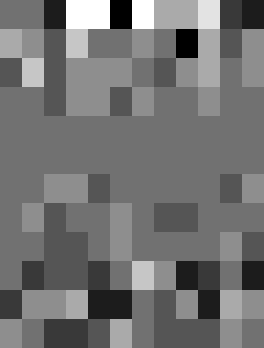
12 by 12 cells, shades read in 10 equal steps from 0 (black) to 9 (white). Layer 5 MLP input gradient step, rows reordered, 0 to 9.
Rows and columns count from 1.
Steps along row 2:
down down up down same up down down up down up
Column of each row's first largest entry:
4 4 2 4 1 1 3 2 6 7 4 6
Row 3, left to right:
3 7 3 5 5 5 4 3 5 6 4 5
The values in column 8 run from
3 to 6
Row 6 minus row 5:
0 0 0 0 0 0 0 0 0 0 0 0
